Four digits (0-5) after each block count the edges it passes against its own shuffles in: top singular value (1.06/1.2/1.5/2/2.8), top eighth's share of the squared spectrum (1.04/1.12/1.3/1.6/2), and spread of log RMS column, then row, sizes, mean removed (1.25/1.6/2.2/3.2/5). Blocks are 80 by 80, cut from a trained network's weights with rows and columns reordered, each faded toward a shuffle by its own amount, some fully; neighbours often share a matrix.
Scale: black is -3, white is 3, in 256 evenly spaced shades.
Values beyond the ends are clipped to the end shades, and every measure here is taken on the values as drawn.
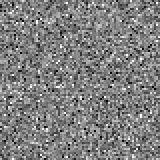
0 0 0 0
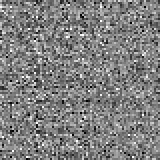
2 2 2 0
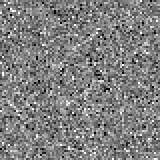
0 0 0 0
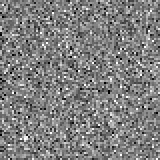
0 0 0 0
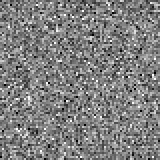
0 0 0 0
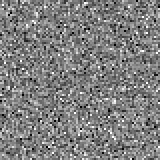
0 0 0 0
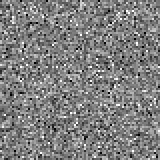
0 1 0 0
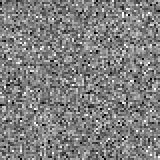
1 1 1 0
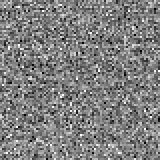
2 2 1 0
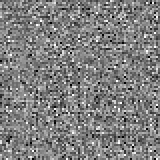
2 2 2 0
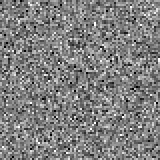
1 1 0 0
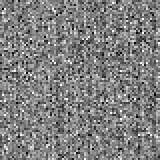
2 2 0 1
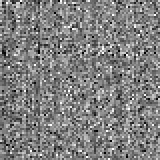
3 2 0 2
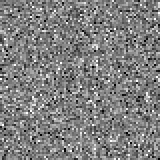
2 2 1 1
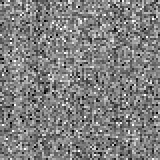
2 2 0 1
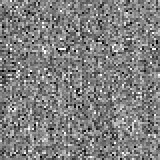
2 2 0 1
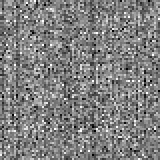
3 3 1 2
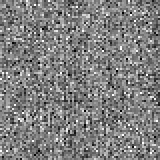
2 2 0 1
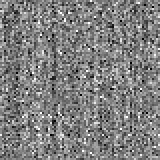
3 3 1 2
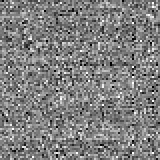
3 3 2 0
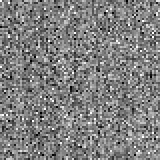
2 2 0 0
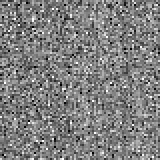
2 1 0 0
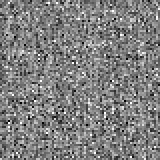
2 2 0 1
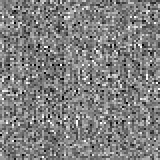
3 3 0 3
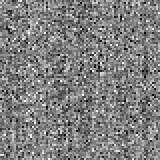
2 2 0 1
